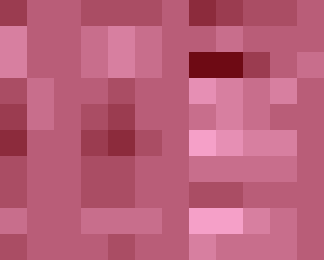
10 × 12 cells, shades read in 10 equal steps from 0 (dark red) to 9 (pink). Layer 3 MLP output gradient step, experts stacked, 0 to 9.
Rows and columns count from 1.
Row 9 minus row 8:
2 0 0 2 2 1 0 5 5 2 1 0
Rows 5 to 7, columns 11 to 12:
5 5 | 7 5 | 6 5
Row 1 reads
3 5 5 4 4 4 5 2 3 4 4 5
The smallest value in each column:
2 5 5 3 2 4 5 0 0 3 4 5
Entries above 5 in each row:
0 5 5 5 4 4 4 0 8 4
